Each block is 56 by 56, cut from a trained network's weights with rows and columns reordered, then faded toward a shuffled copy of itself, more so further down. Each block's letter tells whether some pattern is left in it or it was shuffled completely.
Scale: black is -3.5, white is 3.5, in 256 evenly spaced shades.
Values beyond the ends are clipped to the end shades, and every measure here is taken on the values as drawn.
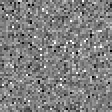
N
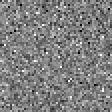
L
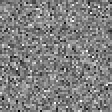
N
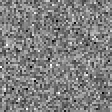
L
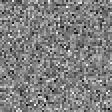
L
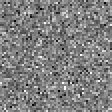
L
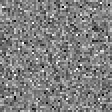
L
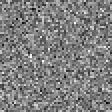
L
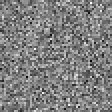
L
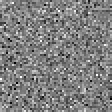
L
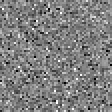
L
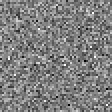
N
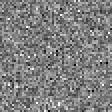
N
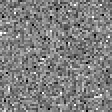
L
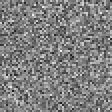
L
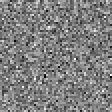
L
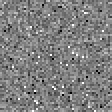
L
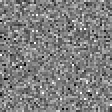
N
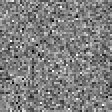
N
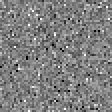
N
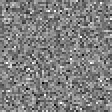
N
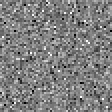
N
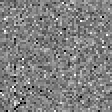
N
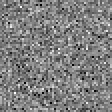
N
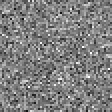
L
